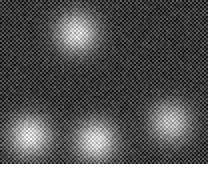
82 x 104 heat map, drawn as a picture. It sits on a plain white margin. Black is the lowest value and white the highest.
Mirror symmetry: none. Average level on the scale: 30%. Bumps: four. Odd rows or columns: none.
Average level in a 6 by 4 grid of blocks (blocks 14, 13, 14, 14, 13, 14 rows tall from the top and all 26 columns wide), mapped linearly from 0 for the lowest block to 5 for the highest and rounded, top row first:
0300
0500
0100
0001
4324
4421
